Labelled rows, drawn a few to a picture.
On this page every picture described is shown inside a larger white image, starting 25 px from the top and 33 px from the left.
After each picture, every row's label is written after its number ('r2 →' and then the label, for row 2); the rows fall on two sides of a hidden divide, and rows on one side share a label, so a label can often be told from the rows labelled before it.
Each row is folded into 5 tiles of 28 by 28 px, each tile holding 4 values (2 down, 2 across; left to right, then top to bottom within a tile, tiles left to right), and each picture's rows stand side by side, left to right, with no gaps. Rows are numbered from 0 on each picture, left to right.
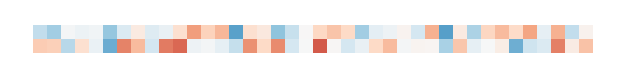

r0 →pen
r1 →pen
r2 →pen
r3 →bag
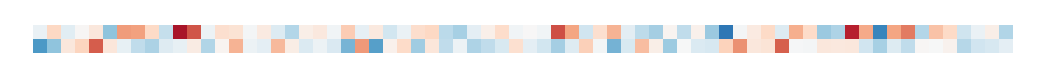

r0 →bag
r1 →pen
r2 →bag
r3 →bag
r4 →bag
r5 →pen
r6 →bag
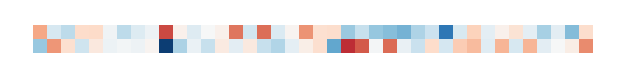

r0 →pen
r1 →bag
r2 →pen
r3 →pen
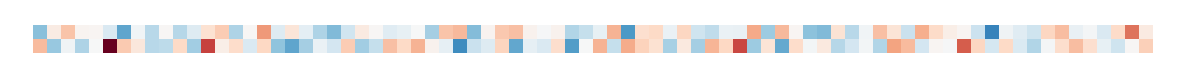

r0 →pen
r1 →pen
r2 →pen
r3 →bag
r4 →pen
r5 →pen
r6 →pen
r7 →bag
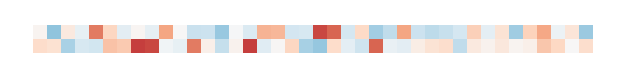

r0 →pen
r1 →pen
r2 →pen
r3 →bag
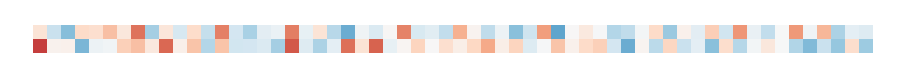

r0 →pen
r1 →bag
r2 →pen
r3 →pen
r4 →bag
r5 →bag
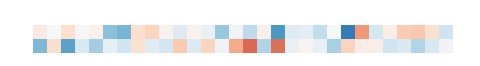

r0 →bag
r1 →pen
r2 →bag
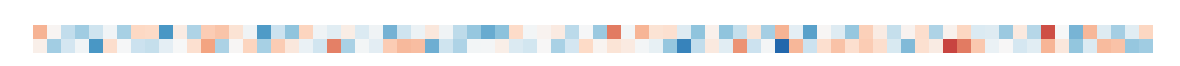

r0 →bag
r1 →pen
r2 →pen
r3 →bag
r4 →bag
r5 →pen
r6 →pen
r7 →pen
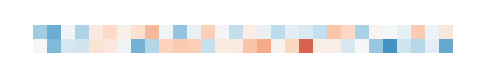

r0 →bag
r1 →pen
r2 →bag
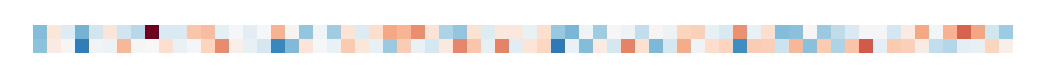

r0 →bag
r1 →bag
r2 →bag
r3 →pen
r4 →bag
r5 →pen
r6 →bag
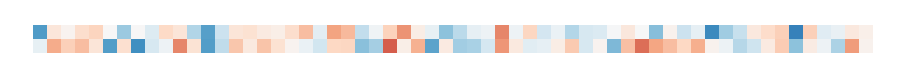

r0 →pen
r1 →pen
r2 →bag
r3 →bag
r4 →pen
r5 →bag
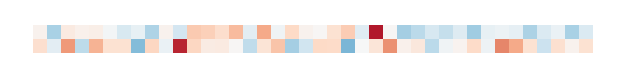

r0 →pen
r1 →pen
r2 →pen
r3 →pen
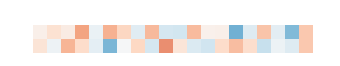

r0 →bag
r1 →pen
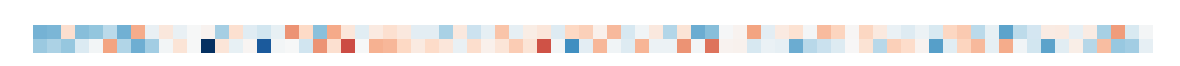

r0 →bag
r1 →bag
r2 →pen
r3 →pen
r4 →pen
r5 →bag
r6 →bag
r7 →bag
